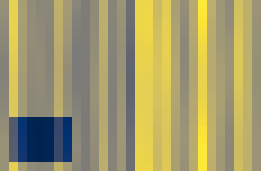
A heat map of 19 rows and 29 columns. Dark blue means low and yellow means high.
The grain runs up and down. An odd patch, lower than its surroundings, sits in the bottom left. Values change most from cell to cell in the bottom left. The ninth with the lowest average is the bottom left.
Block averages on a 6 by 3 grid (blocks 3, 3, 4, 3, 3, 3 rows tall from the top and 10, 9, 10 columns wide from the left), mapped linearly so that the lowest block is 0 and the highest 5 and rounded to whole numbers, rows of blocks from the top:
4 5 5 / 4 5 5 / 4 5 5 / 4 5 5 / 0 5 5 / 1 5 5
